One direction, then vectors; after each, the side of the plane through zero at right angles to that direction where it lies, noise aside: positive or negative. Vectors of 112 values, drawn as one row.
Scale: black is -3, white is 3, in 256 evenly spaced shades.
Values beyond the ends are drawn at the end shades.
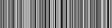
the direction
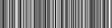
positive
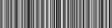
negative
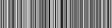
positive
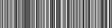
negative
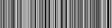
positive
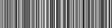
negative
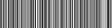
positive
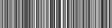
negative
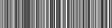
negative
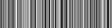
positive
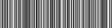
negative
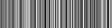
positive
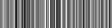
negative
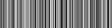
positive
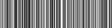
negative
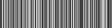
positive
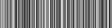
negative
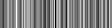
positive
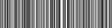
negative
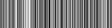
positive
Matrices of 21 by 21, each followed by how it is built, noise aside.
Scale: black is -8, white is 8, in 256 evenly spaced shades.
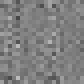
low rank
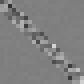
banded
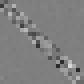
banded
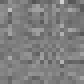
low rank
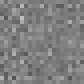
low rank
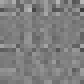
low rank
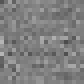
low rank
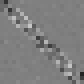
banded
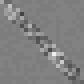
banded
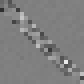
banded
